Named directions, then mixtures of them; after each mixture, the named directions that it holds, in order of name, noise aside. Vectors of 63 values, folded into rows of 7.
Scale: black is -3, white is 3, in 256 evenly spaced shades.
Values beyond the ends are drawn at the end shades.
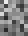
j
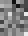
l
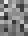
j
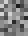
j, l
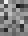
j, l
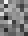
j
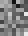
l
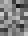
j, l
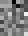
l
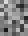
j, l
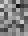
j, l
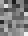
j, l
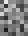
j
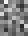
j
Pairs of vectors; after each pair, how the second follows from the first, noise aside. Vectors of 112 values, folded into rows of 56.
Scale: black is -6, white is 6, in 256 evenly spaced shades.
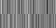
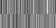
negated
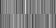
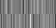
reversed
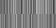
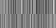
negated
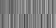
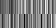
scaled up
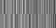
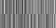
negated
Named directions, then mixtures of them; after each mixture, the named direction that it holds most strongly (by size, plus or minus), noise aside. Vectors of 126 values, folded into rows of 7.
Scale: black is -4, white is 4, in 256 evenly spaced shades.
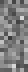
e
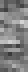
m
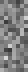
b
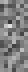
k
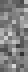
m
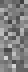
b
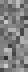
b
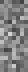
b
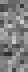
k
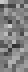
k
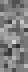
k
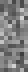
e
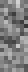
b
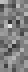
k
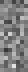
b
